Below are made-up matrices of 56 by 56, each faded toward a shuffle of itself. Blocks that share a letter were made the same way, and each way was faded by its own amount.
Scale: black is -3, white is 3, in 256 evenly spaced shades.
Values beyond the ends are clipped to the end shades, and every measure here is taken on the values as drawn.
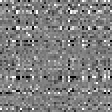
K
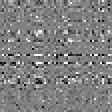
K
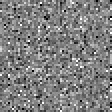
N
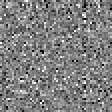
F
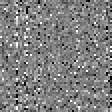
N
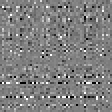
K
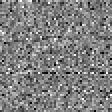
F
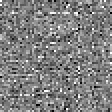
F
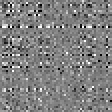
K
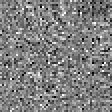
F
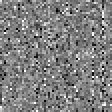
N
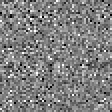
F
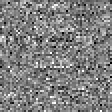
F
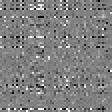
K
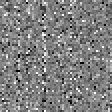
N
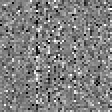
N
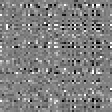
K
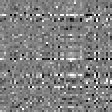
K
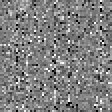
N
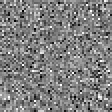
F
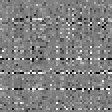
K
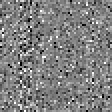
N
